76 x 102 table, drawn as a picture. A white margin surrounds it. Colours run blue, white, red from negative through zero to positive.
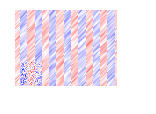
No overall slope runs across the table. The bottom left is the roughest part. Stripes running up and down repeat 7 times from left to right. In the bottom left lies a patch that is rougher than the rest.
